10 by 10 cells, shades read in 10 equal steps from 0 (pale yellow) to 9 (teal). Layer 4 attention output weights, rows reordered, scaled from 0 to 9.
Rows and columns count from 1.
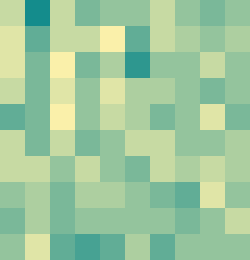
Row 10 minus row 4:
2 -4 5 3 5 0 3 0 -1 0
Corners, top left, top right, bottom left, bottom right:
2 4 4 4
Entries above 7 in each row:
1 0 1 0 0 0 0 0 0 0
